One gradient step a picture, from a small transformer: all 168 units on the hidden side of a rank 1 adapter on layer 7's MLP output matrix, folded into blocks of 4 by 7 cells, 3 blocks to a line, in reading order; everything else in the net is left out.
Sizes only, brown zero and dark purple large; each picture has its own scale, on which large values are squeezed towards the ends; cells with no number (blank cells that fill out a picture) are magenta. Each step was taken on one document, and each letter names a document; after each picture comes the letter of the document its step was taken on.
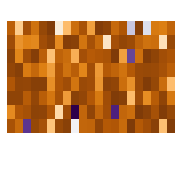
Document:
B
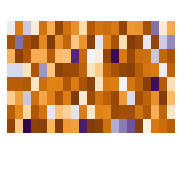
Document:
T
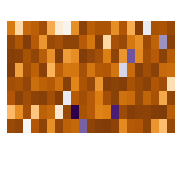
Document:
B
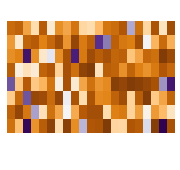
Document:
T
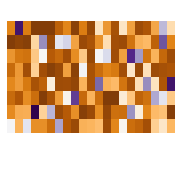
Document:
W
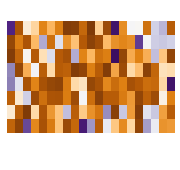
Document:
T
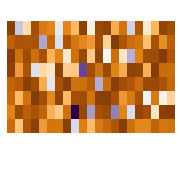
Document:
B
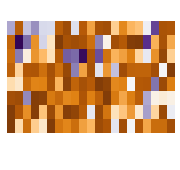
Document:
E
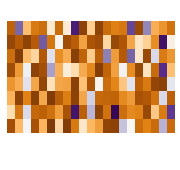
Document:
B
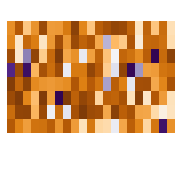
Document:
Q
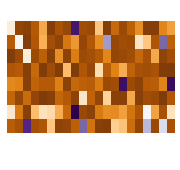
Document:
T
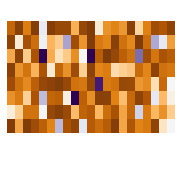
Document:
W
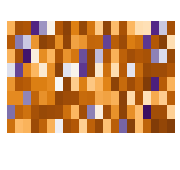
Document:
E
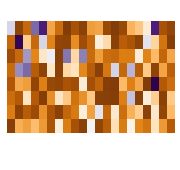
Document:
E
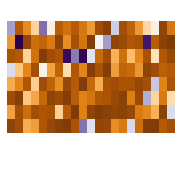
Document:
E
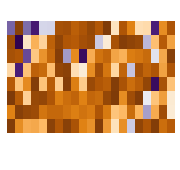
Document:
E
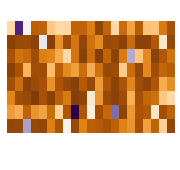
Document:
B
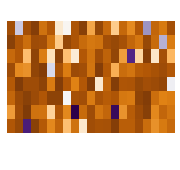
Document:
B
